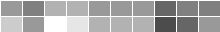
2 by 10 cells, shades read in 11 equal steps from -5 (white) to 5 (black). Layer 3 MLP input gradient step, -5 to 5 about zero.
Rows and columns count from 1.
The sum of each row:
-7 -17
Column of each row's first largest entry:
8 8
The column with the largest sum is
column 8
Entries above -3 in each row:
10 7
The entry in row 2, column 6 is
-2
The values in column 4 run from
-4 to -2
